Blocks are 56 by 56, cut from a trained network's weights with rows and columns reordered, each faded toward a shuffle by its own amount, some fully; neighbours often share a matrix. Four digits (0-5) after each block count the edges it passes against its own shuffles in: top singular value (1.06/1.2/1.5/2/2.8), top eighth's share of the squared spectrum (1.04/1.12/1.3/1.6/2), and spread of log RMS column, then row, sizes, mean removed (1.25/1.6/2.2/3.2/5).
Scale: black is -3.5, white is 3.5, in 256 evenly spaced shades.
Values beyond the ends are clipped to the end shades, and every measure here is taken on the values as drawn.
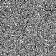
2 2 0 1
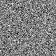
0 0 0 0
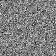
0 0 0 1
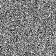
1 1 0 0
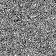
0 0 0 0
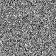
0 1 0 0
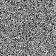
0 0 0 0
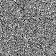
0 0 0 0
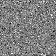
1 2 0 1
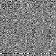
3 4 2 2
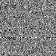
2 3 1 2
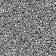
0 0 0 0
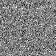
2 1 0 0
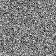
1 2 0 0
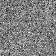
0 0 0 0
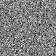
1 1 0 1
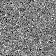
0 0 0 0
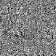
2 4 2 2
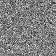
1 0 0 0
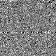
2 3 0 1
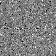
1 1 0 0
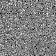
2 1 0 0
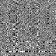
3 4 2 2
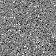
1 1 0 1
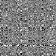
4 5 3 2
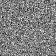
1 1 0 0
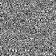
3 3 1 2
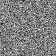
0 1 0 0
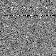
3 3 0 2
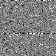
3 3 0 1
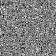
2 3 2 1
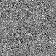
1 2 0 1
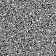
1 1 0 0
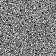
1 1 0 0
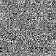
3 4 1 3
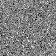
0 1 0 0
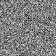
1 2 0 0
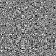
3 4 1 2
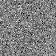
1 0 0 0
